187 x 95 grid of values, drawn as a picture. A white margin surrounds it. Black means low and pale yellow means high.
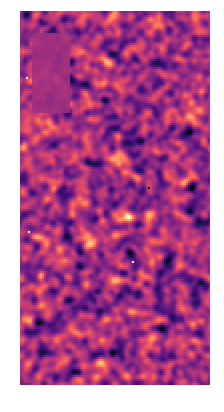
Stripes: none. Lone odd cells: 4, 3 higher and 1 lower than their neighbours. Grain: blotchy. Mirror symmetry: none. Odd patch: calmer, in the top left. Slope: none.
